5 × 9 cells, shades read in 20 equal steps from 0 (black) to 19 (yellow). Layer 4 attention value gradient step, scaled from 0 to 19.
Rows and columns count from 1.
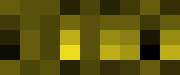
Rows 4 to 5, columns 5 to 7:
7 15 13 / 6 4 5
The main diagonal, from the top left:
8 7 6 19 6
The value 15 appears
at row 3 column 4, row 4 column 6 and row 4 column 9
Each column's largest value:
8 8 7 19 7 15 13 8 15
